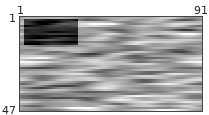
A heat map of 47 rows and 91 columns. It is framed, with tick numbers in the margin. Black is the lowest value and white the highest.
In the top left lies a patch that is lower than the rest. Overall the values sit about 60% of the way up the scale. Neither half mirrors the other. Streaks run across, left to right. The top left is the ninth with the lowest average.
